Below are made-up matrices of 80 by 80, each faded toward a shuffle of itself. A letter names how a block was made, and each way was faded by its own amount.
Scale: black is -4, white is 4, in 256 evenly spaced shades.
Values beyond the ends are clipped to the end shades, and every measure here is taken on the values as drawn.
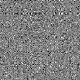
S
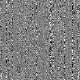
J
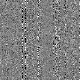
J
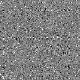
S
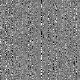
J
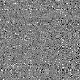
S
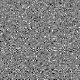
S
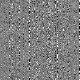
J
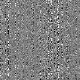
J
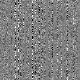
J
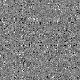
S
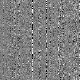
J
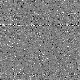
S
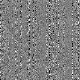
J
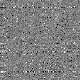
S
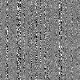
J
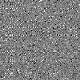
S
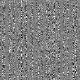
J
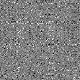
S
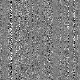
J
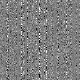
J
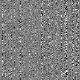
J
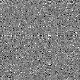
S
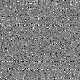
S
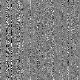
J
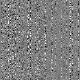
J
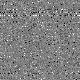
S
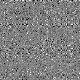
S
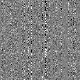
J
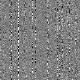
J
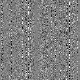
J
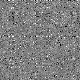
S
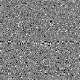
S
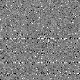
S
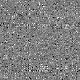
S
